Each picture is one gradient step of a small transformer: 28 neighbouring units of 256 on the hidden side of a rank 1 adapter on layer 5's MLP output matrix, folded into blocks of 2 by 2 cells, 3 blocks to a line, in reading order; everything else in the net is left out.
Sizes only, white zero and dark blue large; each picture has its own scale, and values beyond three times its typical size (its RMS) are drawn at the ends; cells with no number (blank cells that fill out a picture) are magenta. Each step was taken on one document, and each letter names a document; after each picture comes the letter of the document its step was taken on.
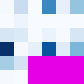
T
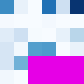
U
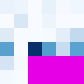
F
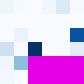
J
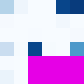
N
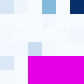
U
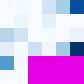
F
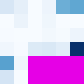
F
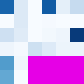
T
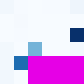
J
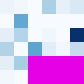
J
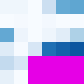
T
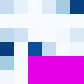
U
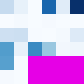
U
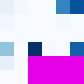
N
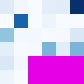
F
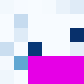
J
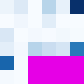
F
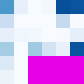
N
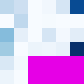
F
